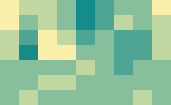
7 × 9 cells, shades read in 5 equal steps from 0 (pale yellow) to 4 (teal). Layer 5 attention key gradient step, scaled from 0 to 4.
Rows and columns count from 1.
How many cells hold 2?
30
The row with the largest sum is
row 5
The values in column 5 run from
1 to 4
